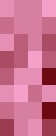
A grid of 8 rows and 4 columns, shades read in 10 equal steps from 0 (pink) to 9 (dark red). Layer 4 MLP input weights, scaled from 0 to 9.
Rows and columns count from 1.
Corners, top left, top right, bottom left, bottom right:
1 0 6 6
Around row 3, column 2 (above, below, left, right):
2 4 1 2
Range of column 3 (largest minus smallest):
3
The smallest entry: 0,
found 3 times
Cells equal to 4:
4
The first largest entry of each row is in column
2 1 4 1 4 3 4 1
